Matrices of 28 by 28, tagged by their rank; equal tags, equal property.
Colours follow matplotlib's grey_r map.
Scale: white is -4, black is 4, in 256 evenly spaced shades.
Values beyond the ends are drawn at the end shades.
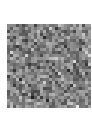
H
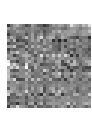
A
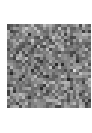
H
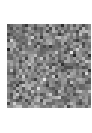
H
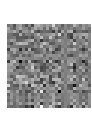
A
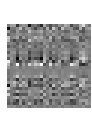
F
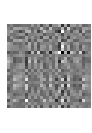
F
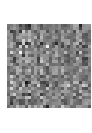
A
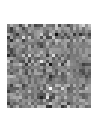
A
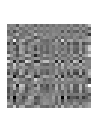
F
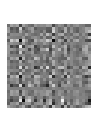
F
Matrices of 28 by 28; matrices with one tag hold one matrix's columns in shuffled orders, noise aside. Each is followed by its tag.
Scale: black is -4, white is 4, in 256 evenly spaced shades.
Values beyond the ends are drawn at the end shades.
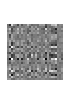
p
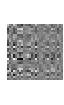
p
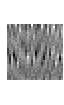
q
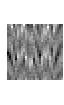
q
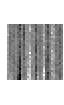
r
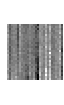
r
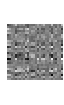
p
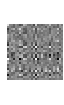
p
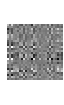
p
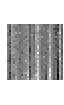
r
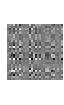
p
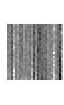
r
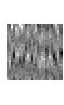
q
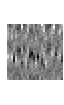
q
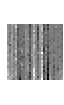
r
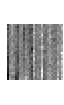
r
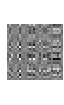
p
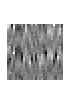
q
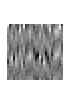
q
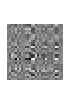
p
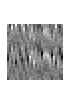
q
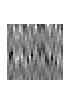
q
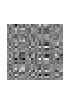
p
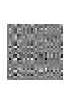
p
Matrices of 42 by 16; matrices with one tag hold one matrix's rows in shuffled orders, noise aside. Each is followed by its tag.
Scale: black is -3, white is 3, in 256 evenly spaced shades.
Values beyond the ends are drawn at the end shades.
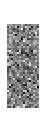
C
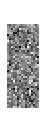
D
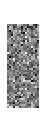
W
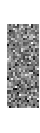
D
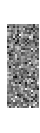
D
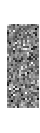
W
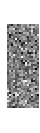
W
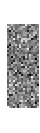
W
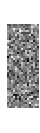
D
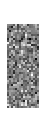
W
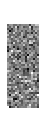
D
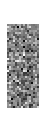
C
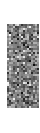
C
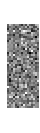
W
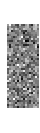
C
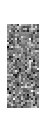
D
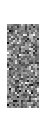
D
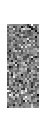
W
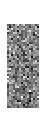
C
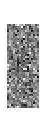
C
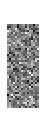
D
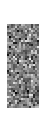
D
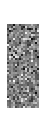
W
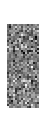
W
